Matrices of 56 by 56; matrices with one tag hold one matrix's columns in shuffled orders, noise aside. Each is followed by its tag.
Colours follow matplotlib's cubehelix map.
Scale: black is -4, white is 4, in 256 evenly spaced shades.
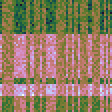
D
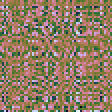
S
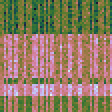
D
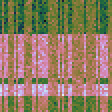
D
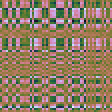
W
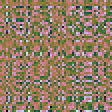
S
